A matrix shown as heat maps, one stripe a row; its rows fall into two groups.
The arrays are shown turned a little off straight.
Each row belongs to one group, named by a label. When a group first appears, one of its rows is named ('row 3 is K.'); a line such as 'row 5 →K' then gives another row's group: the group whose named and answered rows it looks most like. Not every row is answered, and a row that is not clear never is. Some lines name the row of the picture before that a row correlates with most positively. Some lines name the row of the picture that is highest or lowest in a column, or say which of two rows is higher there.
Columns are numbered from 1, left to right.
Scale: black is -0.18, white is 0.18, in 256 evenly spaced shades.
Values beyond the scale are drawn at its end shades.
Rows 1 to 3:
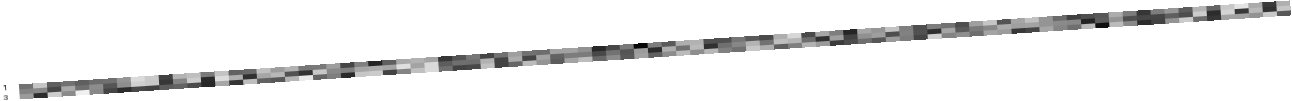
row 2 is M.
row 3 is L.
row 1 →M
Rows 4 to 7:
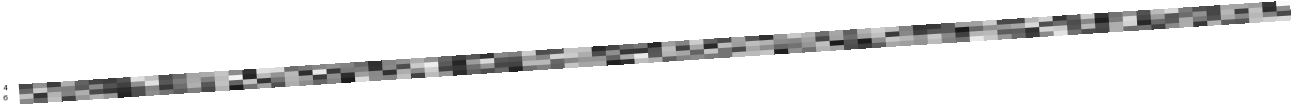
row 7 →L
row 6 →L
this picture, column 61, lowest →6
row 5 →M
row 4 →M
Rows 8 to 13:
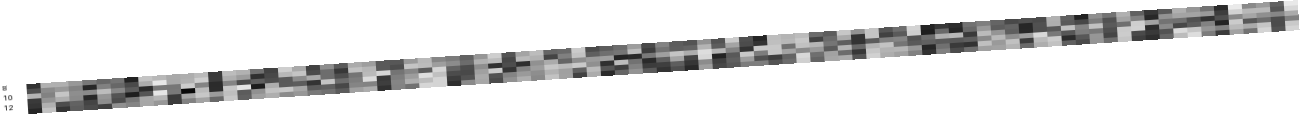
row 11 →M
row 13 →M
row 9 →M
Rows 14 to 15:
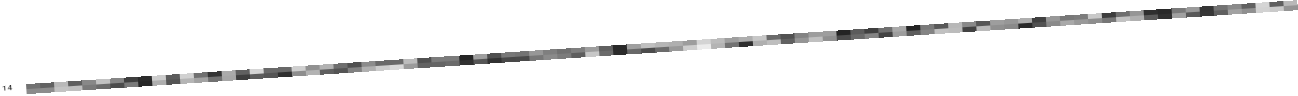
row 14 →L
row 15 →L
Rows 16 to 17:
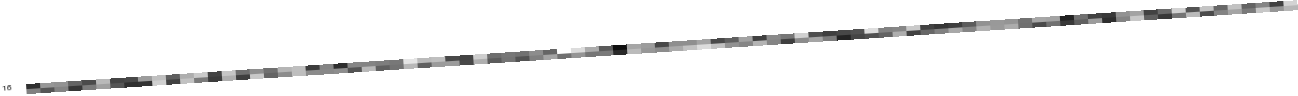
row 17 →L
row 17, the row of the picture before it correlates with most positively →14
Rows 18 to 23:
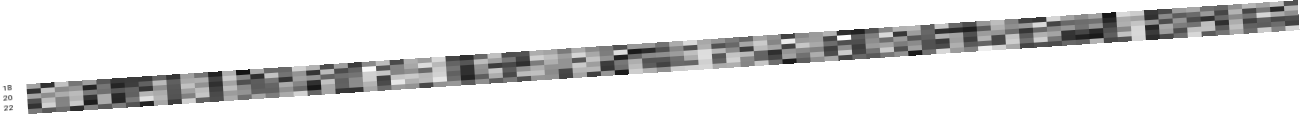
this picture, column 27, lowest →18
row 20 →L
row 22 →M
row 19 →M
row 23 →L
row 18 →L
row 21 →M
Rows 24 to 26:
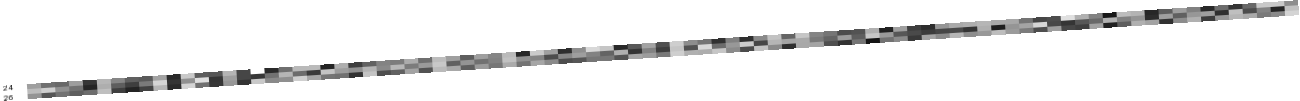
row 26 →L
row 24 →L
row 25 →M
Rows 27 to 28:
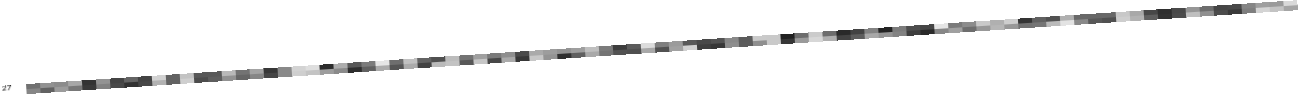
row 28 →L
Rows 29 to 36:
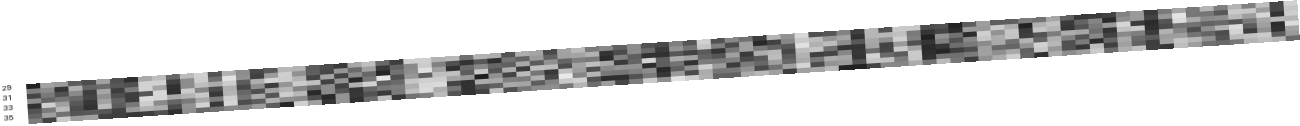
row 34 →M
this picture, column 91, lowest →36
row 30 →M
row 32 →L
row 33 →M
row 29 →M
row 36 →L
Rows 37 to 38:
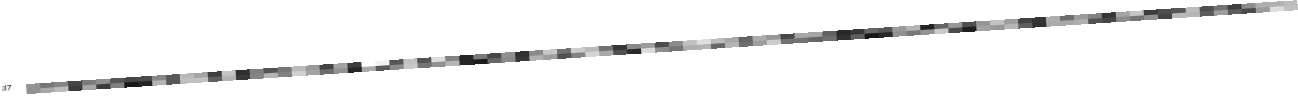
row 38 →L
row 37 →L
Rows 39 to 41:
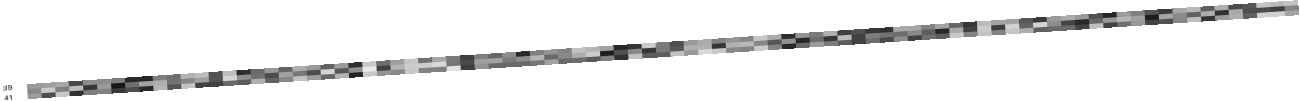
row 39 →L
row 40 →M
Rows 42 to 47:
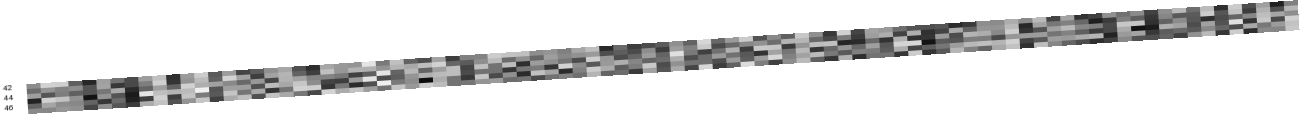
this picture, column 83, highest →42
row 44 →L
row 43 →M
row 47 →M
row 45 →M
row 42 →M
